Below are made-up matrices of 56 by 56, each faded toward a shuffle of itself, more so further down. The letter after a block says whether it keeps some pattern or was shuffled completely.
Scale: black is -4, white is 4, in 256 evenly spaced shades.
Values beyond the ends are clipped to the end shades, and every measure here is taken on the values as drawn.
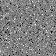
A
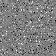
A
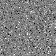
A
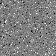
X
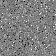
X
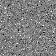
X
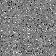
A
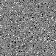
A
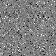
A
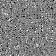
A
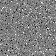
X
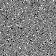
X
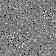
X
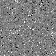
A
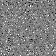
A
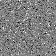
X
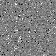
A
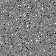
A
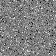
X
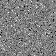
X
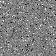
X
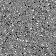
X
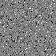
A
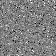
X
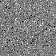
A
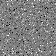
X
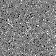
A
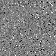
A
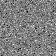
X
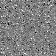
A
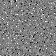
A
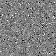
A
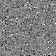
A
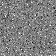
A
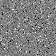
A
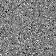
X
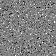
A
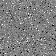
A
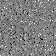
A
